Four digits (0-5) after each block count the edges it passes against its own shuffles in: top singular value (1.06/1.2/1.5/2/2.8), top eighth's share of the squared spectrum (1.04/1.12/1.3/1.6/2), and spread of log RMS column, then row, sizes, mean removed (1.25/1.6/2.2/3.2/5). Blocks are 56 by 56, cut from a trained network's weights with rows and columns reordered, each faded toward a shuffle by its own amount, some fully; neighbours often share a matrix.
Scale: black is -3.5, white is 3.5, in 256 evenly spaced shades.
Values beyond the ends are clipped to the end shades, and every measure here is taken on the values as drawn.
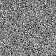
0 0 0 0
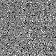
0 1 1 0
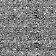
2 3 2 1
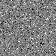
0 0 0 0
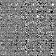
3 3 3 1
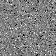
0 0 0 0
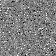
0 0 0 0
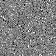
0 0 0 0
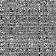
3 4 3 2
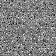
1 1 1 0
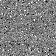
0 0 0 0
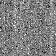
2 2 0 1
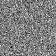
2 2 0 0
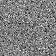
1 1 0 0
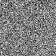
2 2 0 1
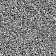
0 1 0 0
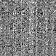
3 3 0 2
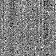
3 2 1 1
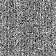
2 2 0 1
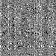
3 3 0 2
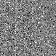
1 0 0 0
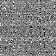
2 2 2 0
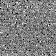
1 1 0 0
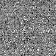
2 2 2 0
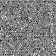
0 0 1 0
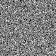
0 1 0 0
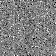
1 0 0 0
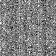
2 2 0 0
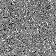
0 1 0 0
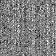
3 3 1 2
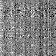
4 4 1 3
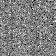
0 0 0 0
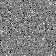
1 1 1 0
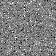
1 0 0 0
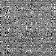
2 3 3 1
